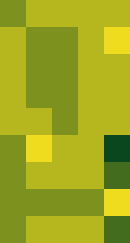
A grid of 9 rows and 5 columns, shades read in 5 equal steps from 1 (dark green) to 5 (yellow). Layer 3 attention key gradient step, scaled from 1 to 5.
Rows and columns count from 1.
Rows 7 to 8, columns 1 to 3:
3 4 4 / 3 3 3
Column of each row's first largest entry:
2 5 1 1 1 2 2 5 2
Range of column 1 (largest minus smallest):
1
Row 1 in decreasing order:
4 4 4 4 3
